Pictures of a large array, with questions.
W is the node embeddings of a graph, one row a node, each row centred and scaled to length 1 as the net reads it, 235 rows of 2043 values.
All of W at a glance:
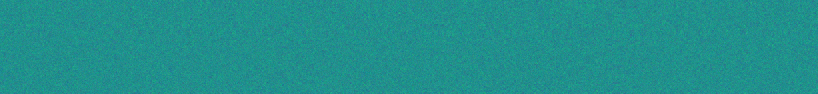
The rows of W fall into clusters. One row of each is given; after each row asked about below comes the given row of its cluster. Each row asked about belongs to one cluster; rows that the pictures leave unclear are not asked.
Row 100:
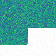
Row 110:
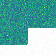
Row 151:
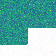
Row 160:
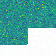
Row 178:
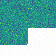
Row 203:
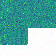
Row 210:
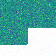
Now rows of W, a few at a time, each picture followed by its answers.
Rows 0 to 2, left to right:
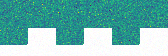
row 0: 160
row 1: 203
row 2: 160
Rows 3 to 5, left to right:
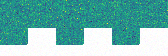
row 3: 178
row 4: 203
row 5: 203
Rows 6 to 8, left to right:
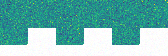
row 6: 100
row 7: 100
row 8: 160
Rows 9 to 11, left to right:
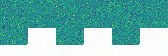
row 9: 100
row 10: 160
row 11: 203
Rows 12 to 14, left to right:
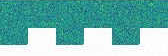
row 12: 203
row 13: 178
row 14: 178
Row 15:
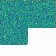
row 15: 203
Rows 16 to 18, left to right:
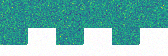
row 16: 203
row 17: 203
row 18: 160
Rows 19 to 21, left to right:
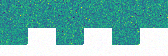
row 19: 100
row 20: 151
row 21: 203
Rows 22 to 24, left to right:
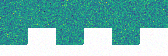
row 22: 178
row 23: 110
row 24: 110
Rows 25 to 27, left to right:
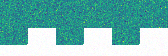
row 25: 110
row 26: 178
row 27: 100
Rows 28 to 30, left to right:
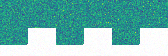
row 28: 110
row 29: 203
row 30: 178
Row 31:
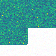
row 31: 160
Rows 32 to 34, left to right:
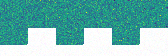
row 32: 160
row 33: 151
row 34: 160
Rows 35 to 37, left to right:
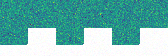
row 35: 151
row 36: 110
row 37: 110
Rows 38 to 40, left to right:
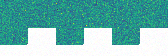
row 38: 110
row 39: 210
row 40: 100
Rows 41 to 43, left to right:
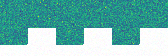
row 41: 110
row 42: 160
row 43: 178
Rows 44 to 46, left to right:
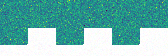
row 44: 178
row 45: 151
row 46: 110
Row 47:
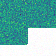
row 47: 110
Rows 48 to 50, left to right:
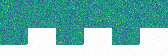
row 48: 203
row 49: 210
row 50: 210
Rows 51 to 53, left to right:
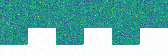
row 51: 110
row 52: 203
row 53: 151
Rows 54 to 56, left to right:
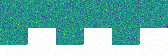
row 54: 100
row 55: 151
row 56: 160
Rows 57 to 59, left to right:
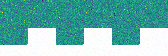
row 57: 203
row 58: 151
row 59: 151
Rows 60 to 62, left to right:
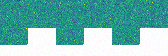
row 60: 178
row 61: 178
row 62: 110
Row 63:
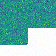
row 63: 178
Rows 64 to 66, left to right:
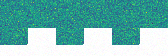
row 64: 178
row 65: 151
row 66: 178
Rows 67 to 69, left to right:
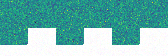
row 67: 151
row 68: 178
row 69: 110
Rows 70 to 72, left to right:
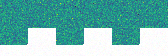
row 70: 110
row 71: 151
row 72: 210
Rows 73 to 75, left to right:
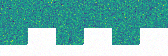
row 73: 100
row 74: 110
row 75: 160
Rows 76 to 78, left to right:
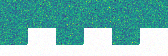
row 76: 210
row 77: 100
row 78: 210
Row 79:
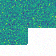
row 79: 210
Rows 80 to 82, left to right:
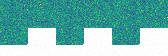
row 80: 210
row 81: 210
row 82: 203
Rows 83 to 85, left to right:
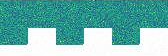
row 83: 210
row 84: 160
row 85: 210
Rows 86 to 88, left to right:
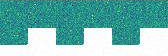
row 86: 151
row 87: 100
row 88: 203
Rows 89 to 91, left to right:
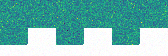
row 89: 210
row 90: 203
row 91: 210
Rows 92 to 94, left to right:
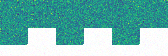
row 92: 110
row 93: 151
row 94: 100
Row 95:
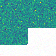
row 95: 110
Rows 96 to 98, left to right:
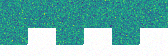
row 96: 110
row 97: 160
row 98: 151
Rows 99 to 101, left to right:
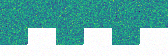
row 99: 151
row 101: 160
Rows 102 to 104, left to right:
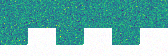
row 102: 100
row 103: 203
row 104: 160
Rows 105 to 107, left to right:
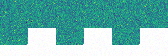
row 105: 100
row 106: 210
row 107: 151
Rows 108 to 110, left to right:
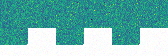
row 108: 100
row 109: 210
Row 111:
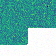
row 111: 110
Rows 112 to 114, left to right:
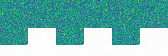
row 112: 151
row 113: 151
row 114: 160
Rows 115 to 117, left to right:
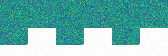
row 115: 178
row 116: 160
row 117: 210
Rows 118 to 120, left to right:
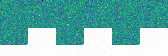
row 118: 203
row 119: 160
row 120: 160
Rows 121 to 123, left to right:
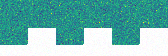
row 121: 110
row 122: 178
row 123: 100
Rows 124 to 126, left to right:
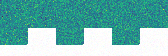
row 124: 100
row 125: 151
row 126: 110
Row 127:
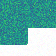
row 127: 203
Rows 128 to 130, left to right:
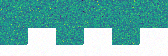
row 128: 160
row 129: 160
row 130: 178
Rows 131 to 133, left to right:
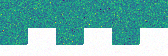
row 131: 151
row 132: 178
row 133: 203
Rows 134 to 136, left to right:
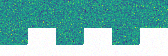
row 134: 110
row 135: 178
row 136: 210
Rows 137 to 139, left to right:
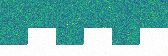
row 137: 160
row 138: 100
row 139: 210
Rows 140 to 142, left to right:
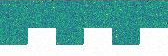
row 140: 100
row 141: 210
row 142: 203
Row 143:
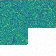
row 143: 110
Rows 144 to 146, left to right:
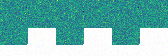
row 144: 210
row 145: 160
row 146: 210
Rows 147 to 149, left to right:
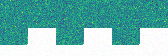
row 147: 203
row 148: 100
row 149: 210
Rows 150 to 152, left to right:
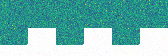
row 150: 203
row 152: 151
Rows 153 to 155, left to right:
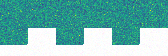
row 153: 160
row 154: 178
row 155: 210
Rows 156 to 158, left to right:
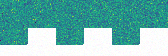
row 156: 151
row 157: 210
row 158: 151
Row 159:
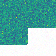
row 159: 110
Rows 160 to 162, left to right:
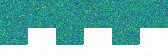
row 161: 203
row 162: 110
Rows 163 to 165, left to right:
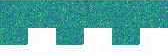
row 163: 100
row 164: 203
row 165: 100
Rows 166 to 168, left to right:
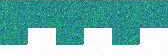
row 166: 203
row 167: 160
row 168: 100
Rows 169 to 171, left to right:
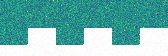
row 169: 160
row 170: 160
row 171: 110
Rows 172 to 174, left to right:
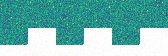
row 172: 100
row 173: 100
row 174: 110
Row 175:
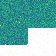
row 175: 203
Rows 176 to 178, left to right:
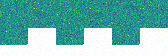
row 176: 151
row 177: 151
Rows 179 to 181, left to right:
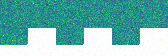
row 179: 100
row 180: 210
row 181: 178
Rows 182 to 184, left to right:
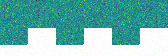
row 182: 160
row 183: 151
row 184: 160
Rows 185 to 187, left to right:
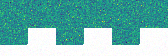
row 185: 151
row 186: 178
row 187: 210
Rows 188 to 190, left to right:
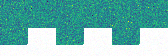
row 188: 178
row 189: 100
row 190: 203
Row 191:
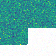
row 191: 210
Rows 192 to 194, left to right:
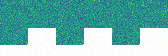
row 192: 178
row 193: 110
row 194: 210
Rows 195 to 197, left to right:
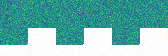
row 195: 100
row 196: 110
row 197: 210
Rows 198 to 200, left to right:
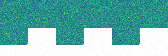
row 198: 178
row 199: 160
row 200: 178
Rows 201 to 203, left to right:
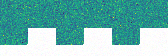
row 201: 100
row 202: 178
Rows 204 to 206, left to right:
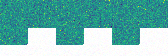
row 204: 110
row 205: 160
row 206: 100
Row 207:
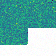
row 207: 100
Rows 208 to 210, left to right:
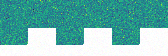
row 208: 100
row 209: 178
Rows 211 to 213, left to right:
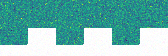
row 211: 203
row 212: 110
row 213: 110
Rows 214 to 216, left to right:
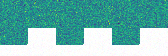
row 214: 203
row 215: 210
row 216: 160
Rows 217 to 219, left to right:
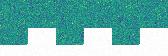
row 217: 203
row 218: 100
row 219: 160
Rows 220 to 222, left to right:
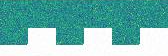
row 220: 178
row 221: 210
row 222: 110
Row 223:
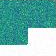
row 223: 110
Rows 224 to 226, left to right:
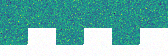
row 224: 100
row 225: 110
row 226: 151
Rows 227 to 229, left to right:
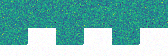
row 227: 151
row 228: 160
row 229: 151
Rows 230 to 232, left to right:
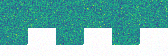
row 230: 178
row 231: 178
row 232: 100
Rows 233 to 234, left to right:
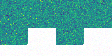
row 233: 100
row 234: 178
